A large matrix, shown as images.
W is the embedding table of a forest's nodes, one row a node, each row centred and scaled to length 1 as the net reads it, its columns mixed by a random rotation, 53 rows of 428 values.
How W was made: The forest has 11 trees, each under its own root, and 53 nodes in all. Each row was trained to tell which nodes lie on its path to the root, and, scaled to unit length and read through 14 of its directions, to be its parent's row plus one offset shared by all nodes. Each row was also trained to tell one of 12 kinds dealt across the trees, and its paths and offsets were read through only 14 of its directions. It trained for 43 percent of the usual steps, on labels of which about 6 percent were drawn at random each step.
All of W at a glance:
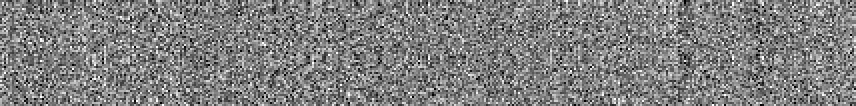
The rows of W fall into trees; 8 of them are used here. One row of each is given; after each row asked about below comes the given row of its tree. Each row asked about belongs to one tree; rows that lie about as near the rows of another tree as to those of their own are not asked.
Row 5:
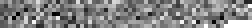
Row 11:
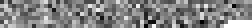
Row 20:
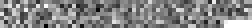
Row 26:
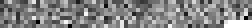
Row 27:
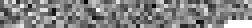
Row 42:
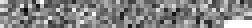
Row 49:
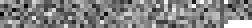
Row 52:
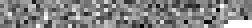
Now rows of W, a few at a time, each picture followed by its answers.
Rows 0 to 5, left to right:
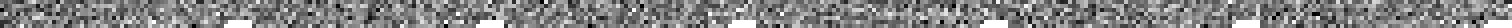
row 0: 5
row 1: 5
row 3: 52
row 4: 5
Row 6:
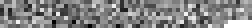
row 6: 27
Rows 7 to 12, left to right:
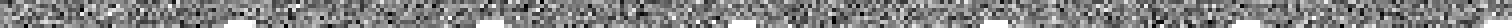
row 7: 11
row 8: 20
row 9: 26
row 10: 49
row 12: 26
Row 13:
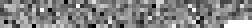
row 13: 27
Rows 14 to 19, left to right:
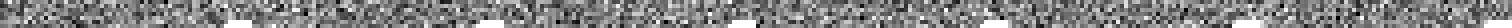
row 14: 26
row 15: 27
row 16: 5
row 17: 52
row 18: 42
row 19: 20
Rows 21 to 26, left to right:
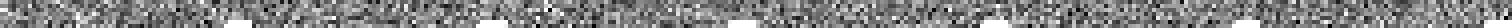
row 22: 52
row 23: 20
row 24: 42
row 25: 11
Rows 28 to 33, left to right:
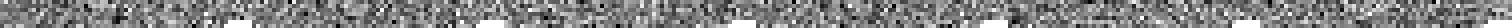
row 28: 5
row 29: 27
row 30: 20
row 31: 27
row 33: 11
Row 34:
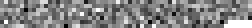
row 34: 42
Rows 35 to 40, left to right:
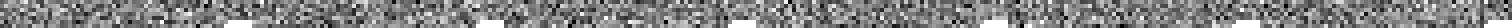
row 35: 52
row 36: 26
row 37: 5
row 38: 27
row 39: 27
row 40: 49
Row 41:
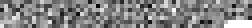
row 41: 11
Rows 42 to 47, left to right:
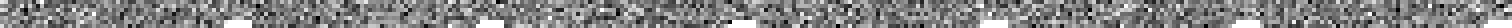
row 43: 49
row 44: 52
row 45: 26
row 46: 11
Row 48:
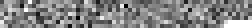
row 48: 20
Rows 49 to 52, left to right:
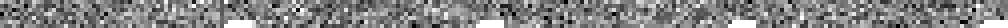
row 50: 20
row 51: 49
